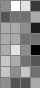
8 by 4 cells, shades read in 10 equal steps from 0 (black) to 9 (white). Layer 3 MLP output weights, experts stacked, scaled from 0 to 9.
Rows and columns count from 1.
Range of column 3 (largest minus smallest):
5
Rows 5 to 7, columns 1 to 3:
6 8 5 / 7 6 4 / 7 5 7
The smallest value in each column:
3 3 3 0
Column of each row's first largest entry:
2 4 1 1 2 1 1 4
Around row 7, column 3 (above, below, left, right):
4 3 5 4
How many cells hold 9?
1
